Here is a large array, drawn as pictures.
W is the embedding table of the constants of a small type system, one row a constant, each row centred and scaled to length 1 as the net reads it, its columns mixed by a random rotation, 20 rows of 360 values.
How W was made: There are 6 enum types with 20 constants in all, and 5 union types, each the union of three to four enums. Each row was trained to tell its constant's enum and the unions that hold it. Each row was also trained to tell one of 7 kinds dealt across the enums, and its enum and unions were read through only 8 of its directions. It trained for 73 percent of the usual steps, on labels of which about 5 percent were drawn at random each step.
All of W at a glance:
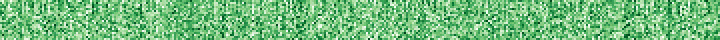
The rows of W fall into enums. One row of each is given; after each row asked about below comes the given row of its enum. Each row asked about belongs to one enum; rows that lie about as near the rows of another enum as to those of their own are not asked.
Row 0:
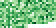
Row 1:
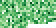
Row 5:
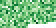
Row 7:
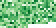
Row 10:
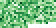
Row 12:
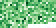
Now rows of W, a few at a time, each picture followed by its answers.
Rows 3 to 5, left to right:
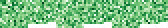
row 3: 5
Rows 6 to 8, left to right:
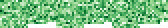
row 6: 5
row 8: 12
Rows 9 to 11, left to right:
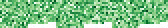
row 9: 12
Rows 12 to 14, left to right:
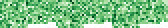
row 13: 12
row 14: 10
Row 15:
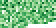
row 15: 1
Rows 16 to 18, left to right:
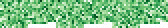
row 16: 0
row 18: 7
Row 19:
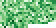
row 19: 0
